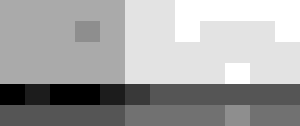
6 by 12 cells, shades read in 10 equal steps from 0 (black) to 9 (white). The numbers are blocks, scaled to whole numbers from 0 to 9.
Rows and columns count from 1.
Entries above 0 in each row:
12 12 12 12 9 12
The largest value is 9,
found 8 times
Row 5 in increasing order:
0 0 0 1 1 2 3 3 3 3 3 3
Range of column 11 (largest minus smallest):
6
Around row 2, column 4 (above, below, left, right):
6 6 6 6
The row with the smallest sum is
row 5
